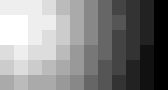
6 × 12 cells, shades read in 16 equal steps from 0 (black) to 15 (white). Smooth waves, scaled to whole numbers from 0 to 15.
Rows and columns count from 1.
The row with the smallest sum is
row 6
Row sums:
99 104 102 94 86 75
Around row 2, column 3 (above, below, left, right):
14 14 15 14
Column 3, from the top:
14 14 14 13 12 10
